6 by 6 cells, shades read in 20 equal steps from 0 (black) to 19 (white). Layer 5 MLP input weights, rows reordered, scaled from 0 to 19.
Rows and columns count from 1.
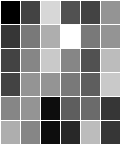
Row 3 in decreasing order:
15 14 10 10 6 5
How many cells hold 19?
1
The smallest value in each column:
0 5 1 3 5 4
